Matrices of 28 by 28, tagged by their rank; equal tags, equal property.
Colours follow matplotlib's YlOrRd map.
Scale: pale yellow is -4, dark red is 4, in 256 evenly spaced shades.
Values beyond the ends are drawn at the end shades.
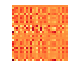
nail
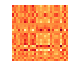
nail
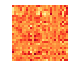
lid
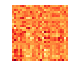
lid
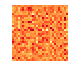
lid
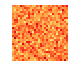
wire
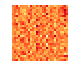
lid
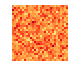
wire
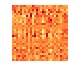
lid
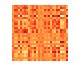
nail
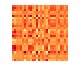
nail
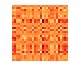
nail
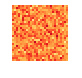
wire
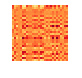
nail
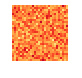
wire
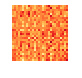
lid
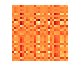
nail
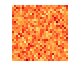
wire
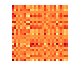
nail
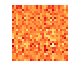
lid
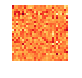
lid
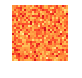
wire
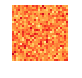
wire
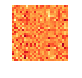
lid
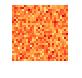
wire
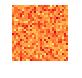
wire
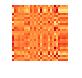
nail
